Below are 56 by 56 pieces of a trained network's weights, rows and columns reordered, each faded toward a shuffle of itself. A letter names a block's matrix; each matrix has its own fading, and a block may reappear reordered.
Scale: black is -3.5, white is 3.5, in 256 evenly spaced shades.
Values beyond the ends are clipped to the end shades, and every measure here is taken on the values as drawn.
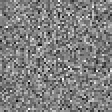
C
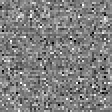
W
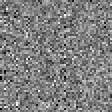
C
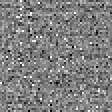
W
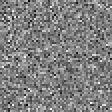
C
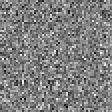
C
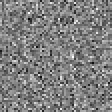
C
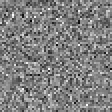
C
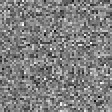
C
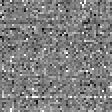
W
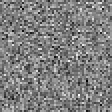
C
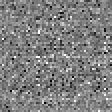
W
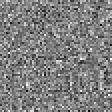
C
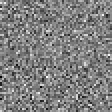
C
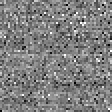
W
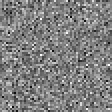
C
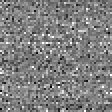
W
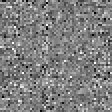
W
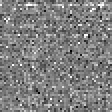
W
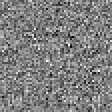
C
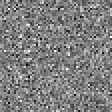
C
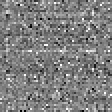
W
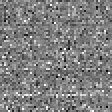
W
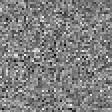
C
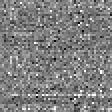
W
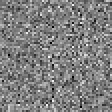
C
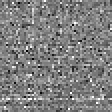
W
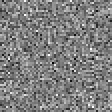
C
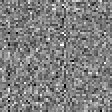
C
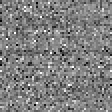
W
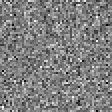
C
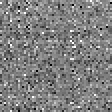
W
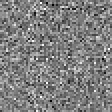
C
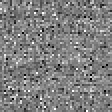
W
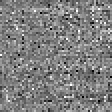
W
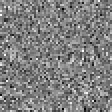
C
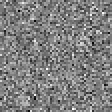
C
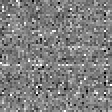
W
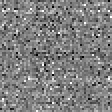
W
